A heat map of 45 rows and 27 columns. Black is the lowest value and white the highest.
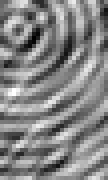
Average level on the scale: 50%. Mirror symmetry: none. Rings: centred on the top left. Histogram: bell-shaped.
